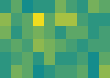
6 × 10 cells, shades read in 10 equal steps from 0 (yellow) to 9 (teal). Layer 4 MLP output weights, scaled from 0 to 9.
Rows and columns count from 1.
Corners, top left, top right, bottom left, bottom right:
8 6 8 4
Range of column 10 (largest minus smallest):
4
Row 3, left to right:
5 8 6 5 6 8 6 6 8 7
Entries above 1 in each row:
10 9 10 10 10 10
